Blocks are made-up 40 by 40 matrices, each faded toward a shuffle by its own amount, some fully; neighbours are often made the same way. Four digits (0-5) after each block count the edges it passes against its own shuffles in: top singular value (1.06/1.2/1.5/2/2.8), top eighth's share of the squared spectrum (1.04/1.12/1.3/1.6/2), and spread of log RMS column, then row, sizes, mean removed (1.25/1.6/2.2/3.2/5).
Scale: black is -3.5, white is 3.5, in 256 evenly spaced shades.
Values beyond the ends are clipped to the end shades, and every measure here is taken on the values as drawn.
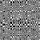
4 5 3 3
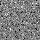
0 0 0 0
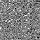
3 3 0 1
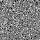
1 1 0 0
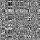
4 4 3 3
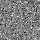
0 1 0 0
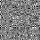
4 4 2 2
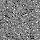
2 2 0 1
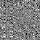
3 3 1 1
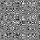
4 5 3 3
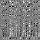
4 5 2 3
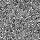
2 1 0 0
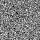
0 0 0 0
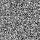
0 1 0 0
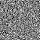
2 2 0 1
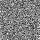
0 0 0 0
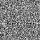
2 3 0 1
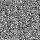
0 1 0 0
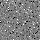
0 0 0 0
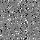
3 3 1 1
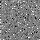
1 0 0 0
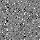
2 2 1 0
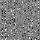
3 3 2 0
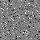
0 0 0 0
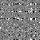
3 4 1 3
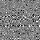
3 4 0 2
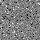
0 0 0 0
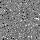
1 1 0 0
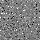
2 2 0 0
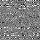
3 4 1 3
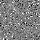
1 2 0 1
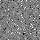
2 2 0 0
